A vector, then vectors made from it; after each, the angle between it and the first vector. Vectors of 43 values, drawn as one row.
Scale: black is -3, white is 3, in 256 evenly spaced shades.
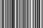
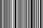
nearly opposite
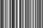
partly aligned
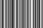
nearly parallel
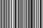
nearly opposite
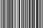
orthogonal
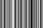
nearly opposite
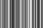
partly aligned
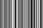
nearly opposite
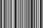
nearly opposite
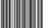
orthogonal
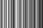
orthogonal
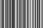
nearly parallel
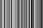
partly opposed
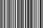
partly opposed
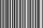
partly aligned
